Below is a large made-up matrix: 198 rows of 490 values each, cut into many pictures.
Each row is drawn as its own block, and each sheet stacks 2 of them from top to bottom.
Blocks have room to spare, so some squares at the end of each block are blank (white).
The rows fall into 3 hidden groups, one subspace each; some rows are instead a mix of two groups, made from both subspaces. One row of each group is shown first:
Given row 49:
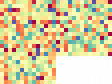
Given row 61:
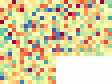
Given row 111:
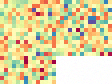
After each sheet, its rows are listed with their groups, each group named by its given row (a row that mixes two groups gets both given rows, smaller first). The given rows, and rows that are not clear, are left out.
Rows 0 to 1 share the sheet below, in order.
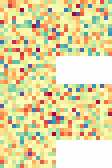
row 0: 61
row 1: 61
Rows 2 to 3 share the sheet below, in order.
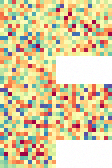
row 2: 61
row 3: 49
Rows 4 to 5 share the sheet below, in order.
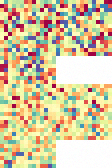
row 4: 49
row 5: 61
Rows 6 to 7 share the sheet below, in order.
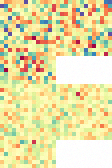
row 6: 49
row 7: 49
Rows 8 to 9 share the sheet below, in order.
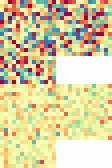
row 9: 49
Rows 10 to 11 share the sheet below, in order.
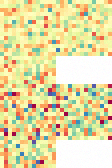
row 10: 49
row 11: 49
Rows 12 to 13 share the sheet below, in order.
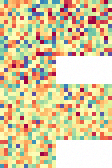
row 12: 111
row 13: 111
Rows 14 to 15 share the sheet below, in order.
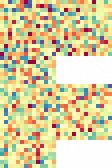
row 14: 49 and 111
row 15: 49
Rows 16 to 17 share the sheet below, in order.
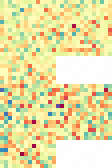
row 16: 61
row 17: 49 and 111
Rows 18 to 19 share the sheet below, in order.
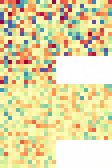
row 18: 111
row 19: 49
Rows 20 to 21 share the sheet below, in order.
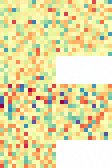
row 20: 49
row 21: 111
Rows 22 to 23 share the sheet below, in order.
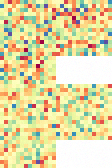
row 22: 49 and 111
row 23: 49
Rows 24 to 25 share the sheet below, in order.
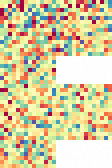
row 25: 49
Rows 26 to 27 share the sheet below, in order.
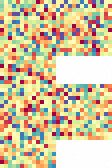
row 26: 61
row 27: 61
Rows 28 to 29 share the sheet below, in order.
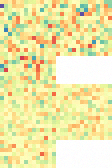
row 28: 49
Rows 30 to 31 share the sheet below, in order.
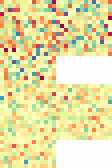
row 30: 49
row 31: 49 and 111
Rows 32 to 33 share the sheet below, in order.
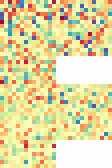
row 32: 111
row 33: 111
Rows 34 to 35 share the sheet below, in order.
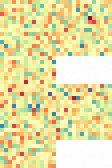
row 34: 49 and 111
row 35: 61
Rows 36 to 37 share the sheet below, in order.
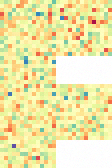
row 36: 111
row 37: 49
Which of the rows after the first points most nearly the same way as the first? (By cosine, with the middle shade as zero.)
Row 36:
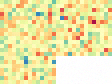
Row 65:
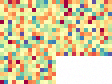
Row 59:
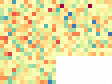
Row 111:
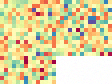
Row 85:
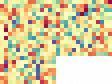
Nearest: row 65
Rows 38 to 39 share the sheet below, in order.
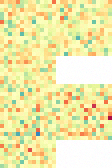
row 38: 111
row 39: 61
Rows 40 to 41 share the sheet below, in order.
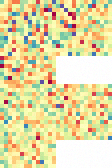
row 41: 49 and 111
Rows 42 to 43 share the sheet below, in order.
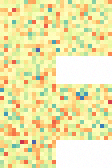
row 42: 49
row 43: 49
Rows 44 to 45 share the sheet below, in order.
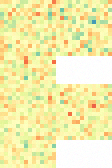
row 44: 111
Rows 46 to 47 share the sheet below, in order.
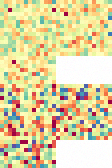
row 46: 49
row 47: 49
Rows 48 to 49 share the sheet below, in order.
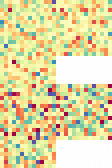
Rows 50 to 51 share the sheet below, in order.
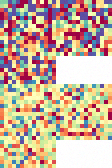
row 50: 111
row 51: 61
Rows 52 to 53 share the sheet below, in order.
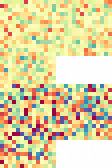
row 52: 49
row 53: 61
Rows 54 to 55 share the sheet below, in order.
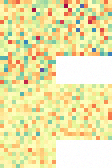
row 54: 111
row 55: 61
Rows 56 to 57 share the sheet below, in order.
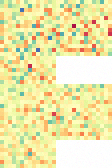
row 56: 61
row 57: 61
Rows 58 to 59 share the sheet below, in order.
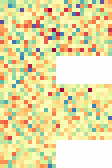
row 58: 61
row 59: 61
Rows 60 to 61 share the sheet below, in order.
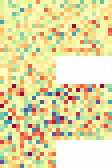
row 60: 61
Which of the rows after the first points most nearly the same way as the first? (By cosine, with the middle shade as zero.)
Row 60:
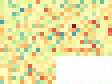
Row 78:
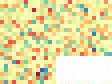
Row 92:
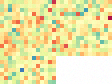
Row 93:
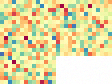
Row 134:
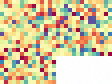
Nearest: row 92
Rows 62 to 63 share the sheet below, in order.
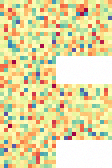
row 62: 49
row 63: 49 and 111
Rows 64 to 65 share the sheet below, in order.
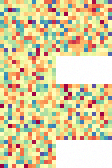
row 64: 49
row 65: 111
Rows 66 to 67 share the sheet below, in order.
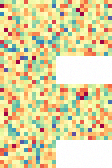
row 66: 49
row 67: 49
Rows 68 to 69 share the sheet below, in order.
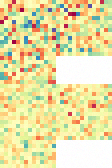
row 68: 61
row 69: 111
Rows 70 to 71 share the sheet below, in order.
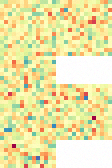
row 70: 111
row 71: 49
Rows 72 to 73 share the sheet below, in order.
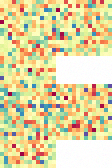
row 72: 61
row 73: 49
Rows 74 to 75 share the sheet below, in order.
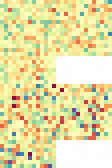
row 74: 49
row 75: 61
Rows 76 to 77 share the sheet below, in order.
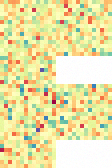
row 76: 111
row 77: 61 and 111
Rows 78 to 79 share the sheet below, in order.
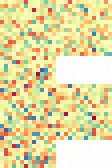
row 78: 49 and 111
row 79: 49
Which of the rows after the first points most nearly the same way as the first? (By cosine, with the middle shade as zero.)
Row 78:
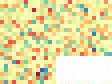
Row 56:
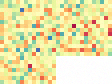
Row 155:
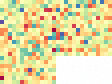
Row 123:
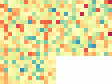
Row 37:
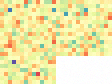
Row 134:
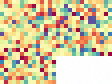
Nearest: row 37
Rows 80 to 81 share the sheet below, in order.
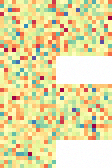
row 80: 49
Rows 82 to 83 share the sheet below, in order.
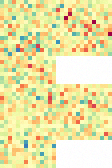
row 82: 61
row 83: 111
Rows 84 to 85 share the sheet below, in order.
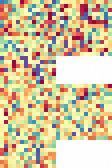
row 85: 49
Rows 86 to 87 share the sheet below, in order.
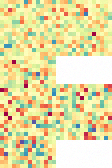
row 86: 49
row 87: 49
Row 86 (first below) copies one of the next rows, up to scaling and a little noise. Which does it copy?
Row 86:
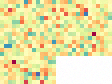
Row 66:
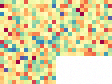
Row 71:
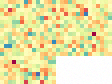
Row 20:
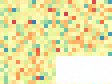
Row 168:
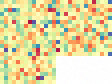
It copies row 71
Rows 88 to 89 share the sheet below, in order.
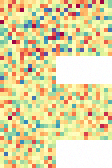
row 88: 61
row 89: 49 and 61
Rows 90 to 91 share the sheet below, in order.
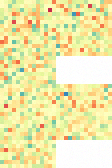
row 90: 61
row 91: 111
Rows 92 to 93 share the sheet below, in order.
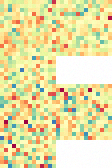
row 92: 49 and 61
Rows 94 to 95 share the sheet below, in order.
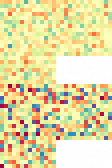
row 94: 49 and 111
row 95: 61 and 111
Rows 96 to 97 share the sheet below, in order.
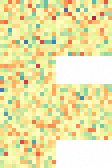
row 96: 111
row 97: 49
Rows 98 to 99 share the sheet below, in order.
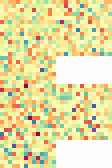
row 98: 111
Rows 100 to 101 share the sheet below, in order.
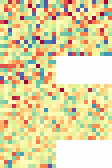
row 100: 111
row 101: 61
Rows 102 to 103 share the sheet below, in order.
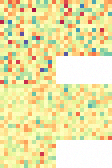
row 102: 111
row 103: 111
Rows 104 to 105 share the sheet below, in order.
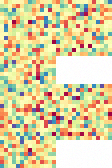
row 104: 49
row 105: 61
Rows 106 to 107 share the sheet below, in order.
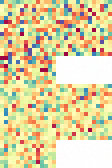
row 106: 111
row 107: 49
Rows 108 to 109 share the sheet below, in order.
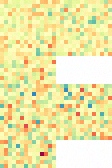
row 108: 111
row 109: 111
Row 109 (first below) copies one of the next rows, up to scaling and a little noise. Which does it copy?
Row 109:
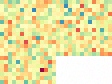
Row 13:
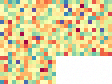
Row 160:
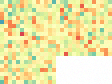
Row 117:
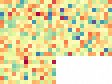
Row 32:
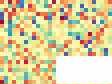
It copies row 13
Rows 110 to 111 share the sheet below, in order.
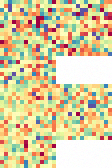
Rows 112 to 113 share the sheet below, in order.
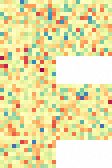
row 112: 111
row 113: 49
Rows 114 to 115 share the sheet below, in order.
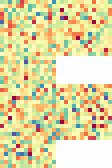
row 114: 111
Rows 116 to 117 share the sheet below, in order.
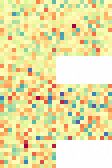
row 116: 61
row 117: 111
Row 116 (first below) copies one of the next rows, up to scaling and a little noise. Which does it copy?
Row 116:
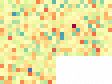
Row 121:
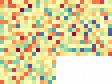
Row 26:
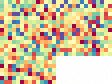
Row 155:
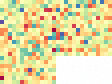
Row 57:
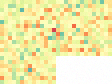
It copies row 26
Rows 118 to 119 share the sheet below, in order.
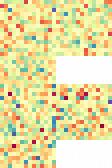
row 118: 49
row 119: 49
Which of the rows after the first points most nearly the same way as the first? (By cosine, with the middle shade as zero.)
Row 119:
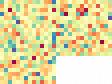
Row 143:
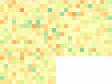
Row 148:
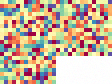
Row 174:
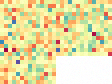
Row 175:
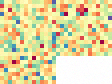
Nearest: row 175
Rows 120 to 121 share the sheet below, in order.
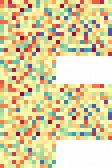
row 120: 61
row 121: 61
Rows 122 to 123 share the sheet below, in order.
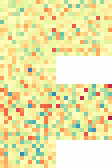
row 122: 61
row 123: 49
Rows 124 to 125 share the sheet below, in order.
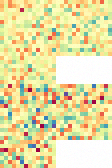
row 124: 61
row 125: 111
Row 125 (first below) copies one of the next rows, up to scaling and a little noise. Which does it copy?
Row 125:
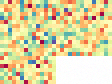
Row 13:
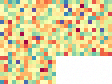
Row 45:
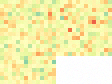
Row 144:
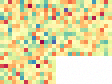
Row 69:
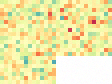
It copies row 144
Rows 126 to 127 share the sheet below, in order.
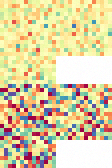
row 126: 49 and 61
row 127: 49
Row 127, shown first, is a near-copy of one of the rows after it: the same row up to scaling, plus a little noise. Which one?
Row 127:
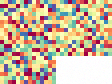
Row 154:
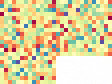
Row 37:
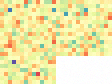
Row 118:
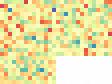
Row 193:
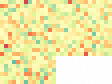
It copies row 193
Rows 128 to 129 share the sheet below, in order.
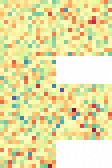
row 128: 111
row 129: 61
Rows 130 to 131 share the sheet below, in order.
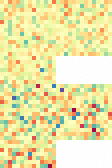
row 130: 111
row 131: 61
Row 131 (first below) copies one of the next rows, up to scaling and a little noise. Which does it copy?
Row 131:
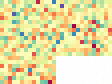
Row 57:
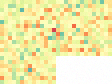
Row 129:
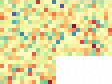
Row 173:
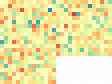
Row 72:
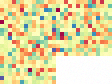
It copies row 129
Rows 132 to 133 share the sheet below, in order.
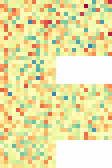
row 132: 49
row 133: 49
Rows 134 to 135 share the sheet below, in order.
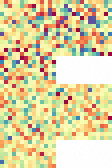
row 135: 61
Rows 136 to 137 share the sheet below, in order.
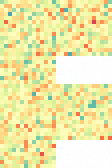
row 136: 111
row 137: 111
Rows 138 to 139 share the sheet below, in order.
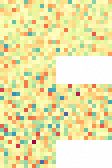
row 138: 49
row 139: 49
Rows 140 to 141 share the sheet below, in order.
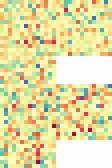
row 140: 111
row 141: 49
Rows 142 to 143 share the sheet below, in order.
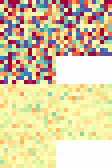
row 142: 111
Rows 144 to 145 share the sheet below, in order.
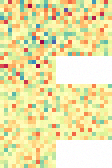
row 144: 111
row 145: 49
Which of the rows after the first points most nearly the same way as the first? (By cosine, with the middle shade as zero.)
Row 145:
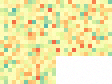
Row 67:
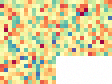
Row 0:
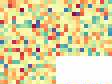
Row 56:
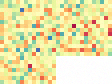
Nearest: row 56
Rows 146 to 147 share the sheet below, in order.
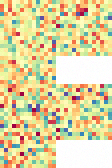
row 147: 61
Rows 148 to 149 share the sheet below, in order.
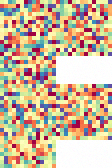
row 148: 49
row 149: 49
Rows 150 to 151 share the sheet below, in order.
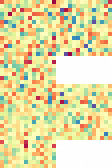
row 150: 111
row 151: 111
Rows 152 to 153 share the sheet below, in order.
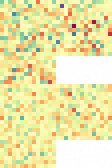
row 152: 61
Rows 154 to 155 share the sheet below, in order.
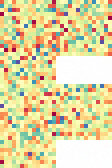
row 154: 49
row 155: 61
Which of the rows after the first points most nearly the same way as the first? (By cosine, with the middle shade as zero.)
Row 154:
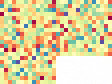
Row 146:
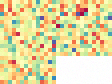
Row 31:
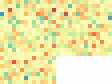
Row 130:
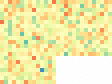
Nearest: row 130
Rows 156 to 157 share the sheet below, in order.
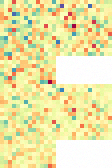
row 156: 61
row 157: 61
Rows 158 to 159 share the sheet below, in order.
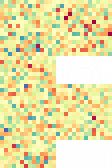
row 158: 61
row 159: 49
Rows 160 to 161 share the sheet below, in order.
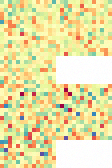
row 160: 111
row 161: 111
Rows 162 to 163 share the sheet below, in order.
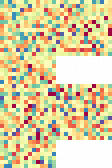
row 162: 61
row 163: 49 and 61
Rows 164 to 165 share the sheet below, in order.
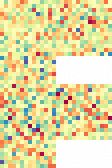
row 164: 111
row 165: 61
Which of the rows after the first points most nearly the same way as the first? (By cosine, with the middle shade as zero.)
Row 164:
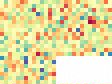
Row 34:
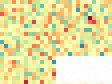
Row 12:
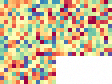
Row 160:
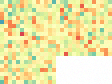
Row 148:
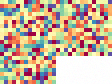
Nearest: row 12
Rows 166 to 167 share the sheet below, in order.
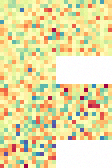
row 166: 61
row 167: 49 and 111
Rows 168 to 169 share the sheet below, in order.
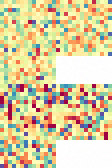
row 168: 49
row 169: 111
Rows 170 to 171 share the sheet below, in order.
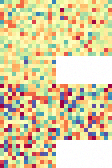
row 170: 111
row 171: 111
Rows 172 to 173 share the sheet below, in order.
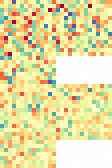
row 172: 61
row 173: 61
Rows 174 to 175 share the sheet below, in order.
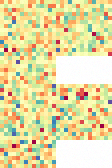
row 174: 49 and 61
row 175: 49
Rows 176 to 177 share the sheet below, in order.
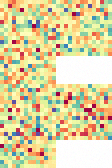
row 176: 61
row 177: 61
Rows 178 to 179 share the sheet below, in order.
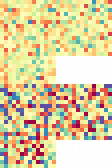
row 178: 49
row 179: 49
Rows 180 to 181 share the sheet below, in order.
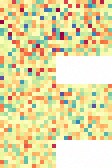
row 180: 61
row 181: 111
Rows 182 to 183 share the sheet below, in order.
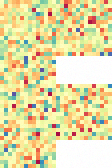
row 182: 111
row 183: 49
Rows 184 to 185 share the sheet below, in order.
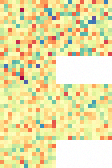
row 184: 61 and 111
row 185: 111
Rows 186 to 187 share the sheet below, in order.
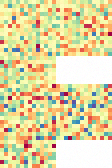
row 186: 61
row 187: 111
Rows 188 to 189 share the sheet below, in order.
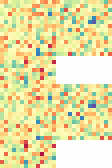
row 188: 111
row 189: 111
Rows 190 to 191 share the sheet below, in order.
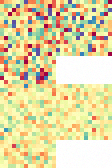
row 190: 49 and 111
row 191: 49
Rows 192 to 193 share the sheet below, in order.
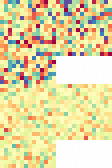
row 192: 111
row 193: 49
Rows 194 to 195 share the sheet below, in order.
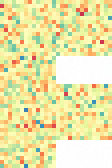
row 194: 49
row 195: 111
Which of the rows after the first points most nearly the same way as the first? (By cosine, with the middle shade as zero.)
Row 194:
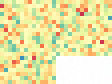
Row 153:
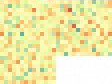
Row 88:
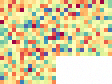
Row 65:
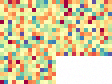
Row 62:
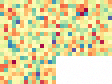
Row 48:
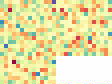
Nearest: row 62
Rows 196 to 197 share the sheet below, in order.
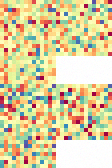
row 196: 49
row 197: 111
